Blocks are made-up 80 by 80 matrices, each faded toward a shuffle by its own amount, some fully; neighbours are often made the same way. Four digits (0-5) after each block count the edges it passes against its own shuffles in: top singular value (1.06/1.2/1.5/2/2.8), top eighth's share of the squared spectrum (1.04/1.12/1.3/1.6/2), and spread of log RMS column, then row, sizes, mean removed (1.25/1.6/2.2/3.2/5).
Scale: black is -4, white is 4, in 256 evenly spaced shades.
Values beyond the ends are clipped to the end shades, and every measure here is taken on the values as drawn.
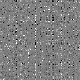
4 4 2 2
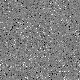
2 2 0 0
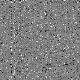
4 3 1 1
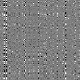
5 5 3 2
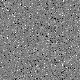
3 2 1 0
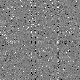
4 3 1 1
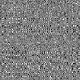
4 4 2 3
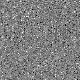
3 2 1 1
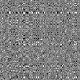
4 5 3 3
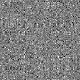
4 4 2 2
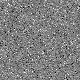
1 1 0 0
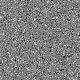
1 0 0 0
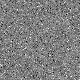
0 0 0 0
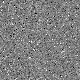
0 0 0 0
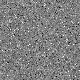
0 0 0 0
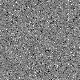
0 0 1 0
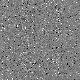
1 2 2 0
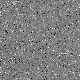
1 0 0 0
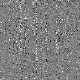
2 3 3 2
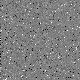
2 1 0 0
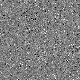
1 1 2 0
